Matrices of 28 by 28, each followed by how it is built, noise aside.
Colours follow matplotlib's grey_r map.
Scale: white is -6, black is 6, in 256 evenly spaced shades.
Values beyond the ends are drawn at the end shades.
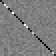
diagonal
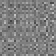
low rank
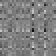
low rank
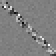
banded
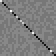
diagonal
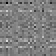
low rank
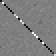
diagonal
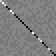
diagonal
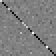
diagonal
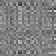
low rank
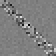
banded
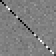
diagonal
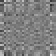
low rank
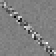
banded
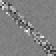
banded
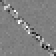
banded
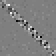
banded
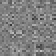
low rank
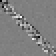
banded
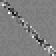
banded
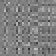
low rank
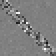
banded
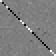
diagonal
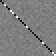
diagonal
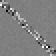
banded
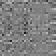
low rank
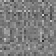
low rank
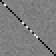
diagonal
